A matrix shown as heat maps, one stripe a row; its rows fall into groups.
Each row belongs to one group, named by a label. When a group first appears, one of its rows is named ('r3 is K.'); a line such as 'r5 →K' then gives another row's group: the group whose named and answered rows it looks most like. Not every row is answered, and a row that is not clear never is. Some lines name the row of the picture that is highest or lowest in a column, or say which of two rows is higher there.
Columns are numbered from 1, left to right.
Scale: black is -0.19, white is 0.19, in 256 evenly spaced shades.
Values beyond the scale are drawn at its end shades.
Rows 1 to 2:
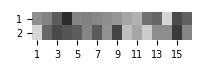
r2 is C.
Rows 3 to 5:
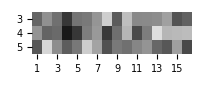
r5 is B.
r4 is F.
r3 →C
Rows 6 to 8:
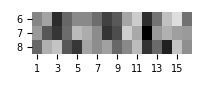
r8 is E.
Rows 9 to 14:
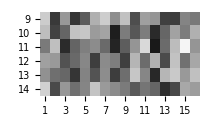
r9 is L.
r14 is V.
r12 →C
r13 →F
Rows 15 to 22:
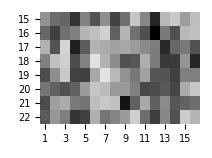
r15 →F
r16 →V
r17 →L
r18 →B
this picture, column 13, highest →15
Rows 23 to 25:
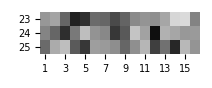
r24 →F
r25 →E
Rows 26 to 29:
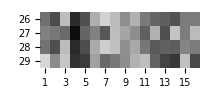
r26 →L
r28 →L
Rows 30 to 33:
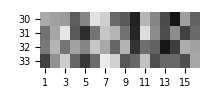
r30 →B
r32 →V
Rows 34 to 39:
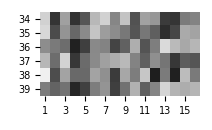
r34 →L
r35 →V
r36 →F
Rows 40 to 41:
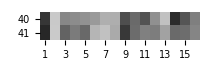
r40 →B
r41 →B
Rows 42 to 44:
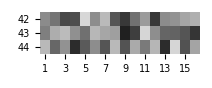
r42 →F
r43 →B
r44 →C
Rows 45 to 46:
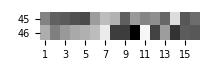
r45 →C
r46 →B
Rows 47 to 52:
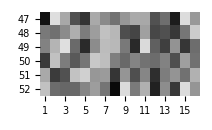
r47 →E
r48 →V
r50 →B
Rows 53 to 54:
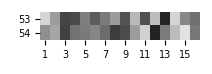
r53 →C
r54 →F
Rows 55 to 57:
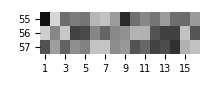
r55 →B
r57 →V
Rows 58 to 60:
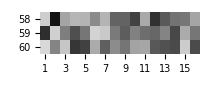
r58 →V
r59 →B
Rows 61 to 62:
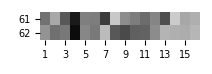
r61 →C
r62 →F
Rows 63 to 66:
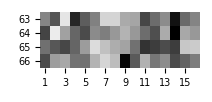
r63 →L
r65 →V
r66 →B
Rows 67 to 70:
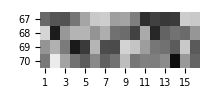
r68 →V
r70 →E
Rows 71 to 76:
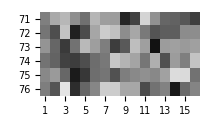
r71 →B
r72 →L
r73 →F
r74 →C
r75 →F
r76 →L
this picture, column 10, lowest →71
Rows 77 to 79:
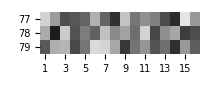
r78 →L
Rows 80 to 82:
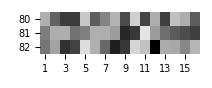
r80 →C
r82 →F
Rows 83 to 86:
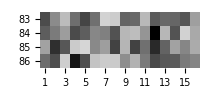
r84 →E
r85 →V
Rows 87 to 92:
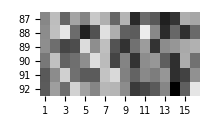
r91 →L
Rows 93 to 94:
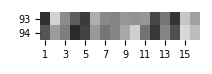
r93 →E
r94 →E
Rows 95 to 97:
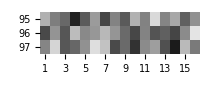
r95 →C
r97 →B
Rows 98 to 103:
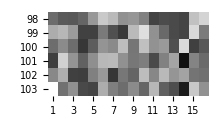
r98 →V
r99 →E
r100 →C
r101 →B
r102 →C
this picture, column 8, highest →100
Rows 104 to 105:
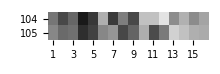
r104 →C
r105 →F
